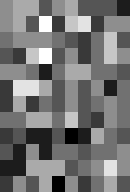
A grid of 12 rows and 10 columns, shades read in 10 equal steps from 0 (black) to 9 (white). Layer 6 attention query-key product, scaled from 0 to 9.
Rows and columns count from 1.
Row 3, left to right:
4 5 5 5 4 3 2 4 7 3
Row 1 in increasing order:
1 3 3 3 3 5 5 6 6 6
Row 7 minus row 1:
-3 0 -4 1 -2 -1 0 1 2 3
